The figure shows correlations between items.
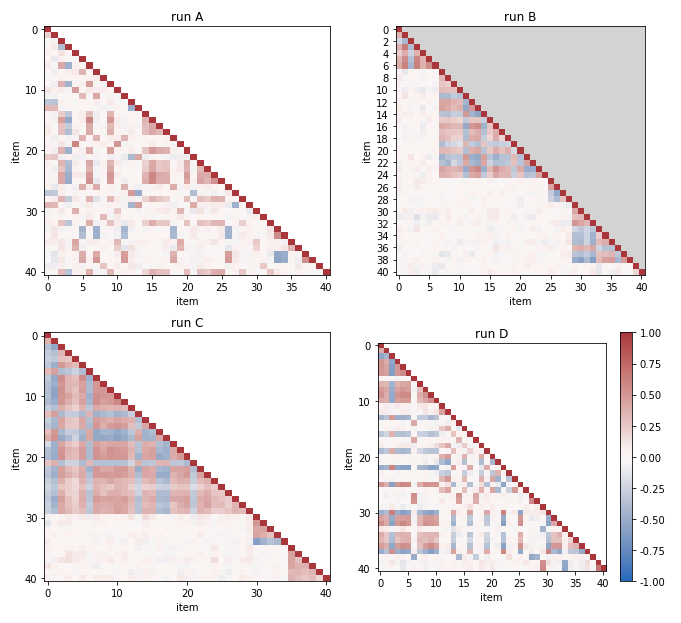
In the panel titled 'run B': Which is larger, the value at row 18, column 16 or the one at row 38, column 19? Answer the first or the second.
the first
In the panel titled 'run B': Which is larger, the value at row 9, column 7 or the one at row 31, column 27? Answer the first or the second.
the first
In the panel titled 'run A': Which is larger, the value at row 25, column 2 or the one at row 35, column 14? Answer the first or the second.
the first
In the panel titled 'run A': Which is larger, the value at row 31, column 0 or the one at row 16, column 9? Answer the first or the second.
the second
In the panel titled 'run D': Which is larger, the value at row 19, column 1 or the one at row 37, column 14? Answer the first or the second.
the second
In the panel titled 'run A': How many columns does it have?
41
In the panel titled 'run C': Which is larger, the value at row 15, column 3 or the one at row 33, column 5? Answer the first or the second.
the first
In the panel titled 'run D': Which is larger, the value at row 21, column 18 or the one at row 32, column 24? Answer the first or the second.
the second
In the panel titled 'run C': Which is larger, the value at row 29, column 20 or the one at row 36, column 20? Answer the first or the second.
the first
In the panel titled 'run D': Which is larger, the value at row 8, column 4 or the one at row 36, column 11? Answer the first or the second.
the first
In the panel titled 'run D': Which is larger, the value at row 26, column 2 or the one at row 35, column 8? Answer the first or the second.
the second
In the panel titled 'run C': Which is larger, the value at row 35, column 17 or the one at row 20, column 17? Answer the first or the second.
the first
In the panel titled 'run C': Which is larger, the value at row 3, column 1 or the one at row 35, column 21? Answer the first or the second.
the second
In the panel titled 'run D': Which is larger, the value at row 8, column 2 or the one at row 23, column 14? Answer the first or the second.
the second
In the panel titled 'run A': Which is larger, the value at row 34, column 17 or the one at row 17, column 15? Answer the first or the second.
the second
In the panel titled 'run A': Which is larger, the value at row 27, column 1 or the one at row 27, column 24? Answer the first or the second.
the second
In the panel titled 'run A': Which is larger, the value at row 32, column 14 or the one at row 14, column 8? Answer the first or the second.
the first
